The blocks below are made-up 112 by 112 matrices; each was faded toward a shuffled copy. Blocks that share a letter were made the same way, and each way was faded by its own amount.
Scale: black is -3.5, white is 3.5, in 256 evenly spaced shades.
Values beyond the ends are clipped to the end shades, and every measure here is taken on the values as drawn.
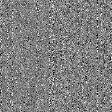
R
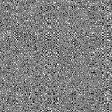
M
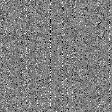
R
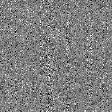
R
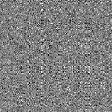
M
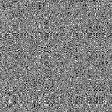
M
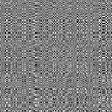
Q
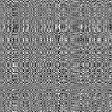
Q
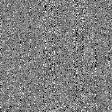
R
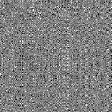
M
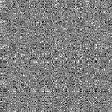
M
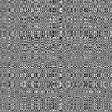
Q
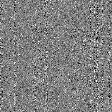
R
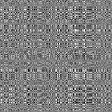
Q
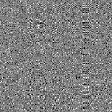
M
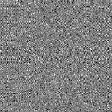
M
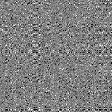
M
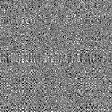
M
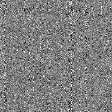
R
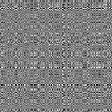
Q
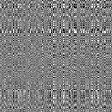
Q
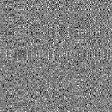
M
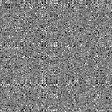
M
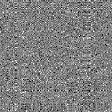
M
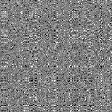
M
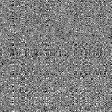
M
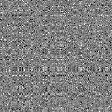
M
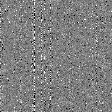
R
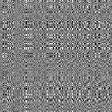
Q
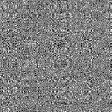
M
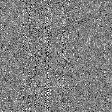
R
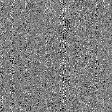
R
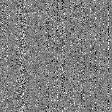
R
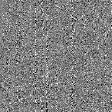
R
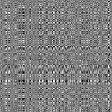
Q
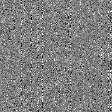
R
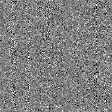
R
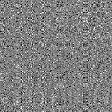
M
